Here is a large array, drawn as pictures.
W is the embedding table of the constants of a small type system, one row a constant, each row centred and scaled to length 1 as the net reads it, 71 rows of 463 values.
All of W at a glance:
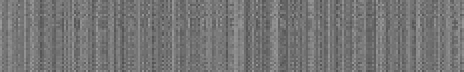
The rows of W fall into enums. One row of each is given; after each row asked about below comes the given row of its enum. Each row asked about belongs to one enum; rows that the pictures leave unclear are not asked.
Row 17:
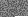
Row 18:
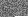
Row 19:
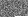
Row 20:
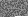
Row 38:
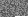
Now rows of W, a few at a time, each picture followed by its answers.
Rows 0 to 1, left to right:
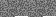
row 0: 17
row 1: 17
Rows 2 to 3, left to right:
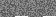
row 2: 38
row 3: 17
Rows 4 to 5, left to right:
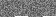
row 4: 19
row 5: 18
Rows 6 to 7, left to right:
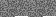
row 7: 17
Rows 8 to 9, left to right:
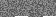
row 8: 17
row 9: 38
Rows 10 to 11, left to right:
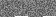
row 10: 19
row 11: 17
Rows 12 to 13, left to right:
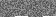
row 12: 20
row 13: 19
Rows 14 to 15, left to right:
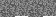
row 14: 38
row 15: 38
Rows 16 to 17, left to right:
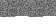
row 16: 17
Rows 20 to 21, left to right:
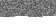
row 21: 19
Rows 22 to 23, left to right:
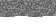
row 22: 20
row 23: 20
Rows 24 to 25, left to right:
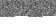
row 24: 19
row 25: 19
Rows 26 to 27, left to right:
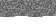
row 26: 20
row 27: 20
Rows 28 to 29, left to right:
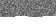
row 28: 38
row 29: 20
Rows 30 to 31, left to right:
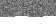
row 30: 18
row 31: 38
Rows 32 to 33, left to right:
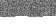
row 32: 17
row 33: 18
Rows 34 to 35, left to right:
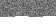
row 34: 18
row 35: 17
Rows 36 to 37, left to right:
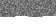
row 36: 38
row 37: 20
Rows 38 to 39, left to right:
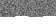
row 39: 17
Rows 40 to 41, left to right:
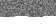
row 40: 20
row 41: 38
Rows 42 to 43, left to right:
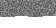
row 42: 17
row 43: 20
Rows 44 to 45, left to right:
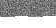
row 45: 18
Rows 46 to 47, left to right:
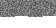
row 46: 17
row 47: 19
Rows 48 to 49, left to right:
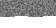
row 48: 20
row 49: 38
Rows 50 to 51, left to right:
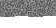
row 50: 20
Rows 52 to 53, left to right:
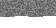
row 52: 20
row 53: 17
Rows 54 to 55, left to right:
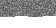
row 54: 18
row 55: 20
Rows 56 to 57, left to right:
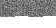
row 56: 18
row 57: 17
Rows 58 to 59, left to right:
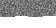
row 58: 38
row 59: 20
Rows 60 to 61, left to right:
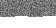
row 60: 17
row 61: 18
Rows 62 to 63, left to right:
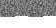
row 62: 38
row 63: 38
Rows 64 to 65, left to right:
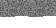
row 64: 17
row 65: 17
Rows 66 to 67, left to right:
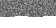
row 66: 20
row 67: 38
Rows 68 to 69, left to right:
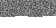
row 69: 19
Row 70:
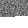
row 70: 38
